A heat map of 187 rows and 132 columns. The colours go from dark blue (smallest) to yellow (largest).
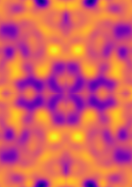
Grain: smooth. Stripes: none. Slope: none. Seam: none. Lone odd cells: none. Mirror symmetry: left to right and top to bottom.
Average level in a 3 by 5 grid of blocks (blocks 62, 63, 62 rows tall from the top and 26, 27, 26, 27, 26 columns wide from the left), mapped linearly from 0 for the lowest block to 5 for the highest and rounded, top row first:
2 4 5 4 2 | 4 2 0 2 4 | 2 4 5 4 2
